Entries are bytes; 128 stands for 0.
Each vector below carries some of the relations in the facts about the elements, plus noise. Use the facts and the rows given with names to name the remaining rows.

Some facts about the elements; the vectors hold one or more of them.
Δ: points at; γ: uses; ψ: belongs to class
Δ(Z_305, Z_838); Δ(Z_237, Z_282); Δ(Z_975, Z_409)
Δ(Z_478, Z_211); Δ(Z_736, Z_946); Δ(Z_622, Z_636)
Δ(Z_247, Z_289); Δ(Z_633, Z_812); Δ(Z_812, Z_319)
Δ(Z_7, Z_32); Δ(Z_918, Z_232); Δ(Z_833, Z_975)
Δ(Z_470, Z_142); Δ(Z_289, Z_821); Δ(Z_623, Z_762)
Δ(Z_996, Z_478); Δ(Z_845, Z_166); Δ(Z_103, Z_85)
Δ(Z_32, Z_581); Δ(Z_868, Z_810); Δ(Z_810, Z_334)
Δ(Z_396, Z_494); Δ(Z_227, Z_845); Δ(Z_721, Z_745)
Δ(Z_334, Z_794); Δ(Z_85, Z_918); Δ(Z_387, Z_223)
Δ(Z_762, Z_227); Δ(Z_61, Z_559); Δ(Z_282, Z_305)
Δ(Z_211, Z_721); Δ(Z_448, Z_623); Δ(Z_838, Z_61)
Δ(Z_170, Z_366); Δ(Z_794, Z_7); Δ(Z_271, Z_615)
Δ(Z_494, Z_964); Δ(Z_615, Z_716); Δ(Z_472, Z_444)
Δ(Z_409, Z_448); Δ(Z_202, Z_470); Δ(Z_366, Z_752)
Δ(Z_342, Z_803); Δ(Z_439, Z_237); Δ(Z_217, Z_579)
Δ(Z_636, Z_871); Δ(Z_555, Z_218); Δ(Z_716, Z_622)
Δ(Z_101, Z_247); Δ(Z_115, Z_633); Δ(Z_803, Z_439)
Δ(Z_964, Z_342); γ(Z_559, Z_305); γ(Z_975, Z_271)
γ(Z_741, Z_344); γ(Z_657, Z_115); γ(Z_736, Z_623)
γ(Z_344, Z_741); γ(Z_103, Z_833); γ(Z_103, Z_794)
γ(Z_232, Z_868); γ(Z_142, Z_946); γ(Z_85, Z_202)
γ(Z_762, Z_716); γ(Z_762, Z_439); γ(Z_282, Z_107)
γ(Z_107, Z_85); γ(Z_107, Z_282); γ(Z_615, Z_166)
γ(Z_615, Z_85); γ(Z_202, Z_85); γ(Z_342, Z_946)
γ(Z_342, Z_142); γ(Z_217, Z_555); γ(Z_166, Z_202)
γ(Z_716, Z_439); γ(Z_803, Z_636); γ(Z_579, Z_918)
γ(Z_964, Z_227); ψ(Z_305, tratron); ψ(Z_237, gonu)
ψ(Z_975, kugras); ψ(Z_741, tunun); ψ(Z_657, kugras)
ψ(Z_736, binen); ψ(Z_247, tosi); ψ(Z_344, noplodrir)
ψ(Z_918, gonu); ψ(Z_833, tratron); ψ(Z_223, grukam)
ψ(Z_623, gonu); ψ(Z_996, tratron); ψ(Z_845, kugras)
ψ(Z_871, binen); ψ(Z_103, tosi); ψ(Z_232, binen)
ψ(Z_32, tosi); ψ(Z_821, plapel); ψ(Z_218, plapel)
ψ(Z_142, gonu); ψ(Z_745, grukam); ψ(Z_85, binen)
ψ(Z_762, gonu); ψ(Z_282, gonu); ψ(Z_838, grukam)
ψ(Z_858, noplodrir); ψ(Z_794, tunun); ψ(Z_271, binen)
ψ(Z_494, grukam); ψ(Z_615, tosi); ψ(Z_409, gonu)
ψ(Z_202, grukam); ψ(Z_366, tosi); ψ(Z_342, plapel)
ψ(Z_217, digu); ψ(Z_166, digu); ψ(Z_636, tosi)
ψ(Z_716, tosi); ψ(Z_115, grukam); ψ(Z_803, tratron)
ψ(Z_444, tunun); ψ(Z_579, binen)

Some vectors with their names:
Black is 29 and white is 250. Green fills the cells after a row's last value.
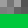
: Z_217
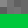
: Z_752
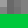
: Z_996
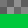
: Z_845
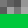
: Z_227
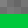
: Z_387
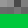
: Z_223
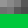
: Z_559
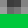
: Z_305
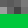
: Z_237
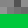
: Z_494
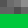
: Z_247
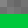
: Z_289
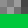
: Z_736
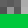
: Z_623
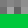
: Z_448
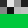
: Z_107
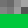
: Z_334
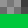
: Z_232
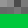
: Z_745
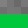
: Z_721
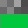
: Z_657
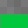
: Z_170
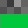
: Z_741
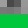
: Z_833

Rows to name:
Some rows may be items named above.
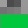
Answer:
Z_833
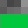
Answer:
Z_918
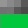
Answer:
Z_559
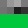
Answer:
Z_103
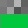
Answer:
Z_975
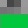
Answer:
Z_833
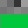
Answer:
Z_115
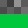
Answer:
Z_444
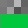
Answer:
Z_975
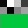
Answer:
Z_615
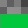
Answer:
Z_871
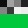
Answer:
Z_85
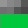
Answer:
Z_559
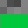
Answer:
Z_555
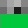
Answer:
Z_762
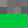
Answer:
Z_581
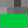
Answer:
Z_838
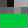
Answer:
Z_794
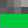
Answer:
Z_32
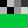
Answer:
Z_282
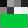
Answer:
Z_85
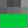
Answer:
Z_918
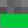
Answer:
Z_142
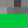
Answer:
Z_838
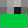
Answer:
Z_762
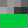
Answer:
Z_342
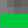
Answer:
Z_61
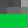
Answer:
Z_636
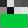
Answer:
Z_202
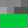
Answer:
Z_964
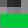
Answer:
Z_439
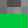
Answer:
Z_868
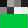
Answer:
Z_85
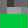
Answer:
Z_271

